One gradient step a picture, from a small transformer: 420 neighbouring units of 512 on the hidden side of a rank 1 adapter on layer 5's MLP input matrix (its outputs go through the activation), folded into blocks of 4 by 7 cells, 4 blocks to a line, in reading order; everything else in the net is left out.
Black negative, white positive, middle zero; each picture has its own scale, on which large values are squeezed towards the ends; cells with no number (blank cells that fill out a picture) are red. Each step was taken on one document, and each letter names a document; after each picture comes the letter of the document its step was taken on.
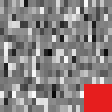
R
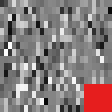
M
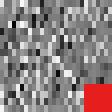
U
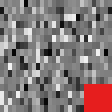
U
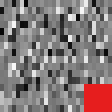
R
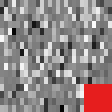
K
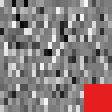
R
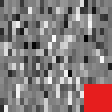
M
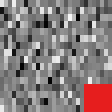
R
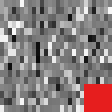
U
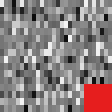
R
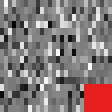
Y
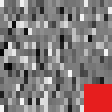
U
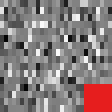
Y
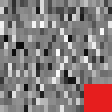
Y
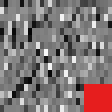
K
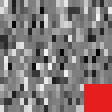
Y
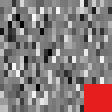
M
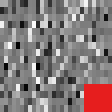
Y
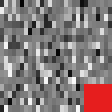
K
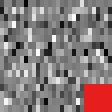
R
